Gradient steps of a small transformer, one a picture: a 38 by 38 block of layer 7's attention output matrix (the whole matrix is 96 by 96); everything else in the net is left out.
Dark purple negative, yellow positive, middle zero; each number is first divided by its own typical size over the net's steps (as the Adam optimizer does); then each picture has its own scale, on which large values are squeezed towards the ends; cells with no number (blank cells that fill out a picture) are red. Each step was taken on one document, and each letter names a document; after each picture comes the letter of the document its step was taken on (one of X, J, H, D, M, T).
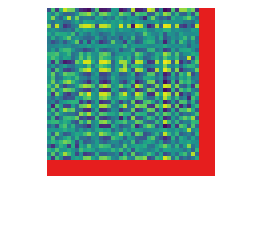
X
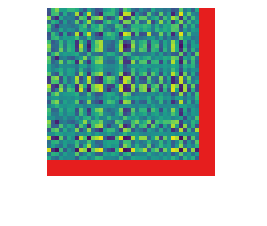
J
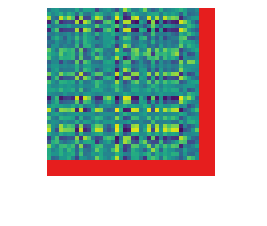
J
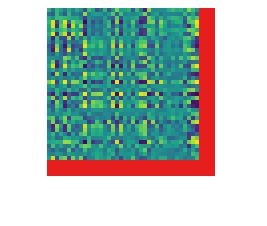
X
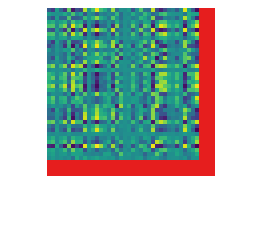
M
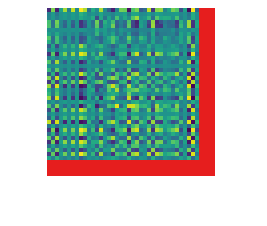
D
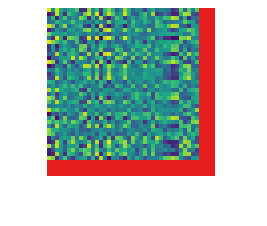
J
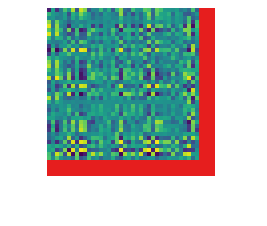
D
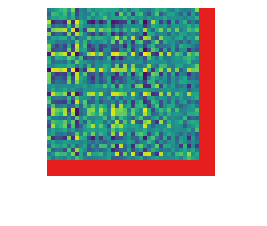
X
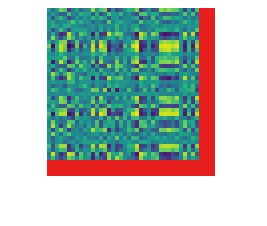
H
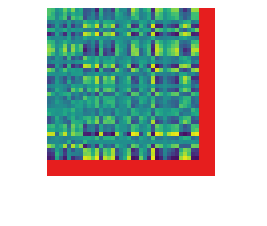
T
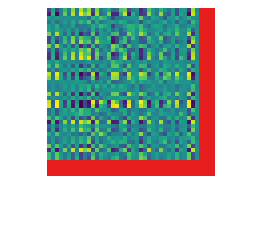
D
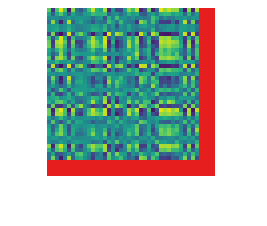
H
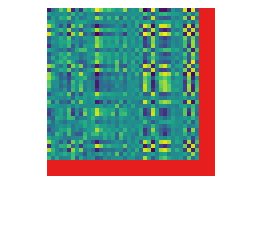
M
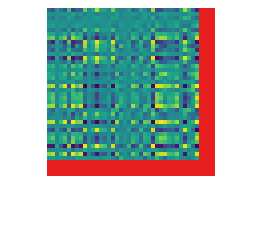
M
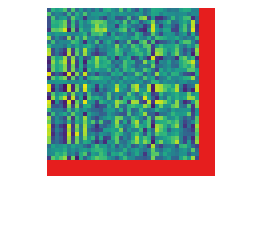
T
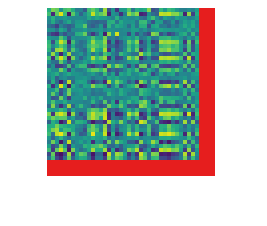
H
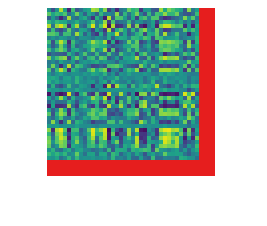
H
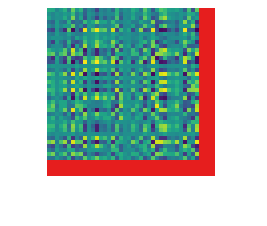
M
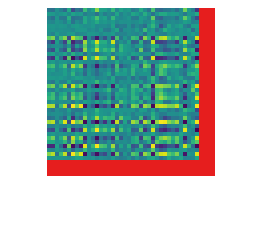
M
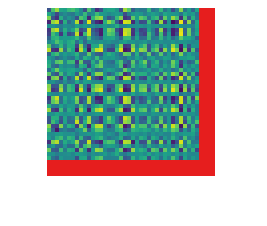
J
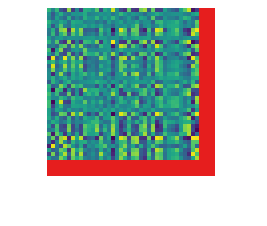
T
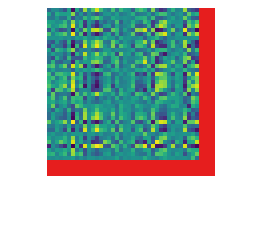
M
